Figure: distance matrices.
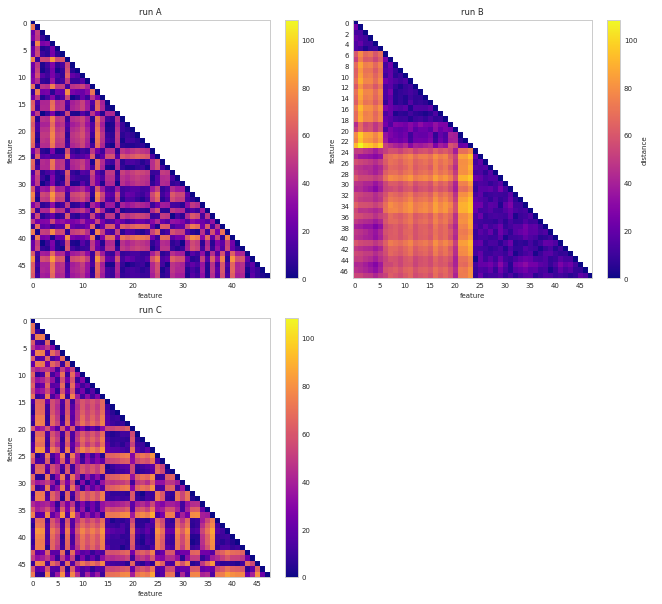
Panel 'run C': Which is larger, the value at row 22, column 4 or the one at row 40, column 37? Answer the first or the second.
the first
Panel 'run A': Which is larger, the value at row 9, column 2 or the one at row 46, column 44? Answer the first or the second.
the second
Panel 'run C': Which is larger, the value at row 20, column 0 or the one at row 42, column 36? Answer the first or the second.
the second
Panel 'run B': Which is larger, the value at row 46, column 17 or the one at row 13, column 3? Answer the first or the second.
the second
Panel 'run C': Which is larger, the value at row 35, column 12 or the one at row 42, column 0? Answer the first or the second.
the first
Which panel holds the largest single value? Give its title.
run B
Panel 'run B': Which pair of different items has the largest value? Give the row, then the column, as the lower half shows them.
23, 1
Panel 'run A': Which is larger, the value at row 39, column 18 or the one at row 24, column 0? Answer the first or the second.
the second
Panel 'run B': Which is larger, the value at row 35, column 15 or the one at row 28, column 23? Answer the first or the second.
the second
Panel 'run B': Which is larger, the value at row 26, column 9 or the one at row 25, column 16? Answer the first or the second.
the second
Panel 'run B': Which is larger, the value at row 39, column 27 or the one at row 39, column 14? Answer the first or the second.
the second
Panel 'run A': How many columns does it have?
48
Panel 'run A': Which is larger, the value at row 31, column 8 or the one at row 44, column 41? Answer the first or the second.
the second
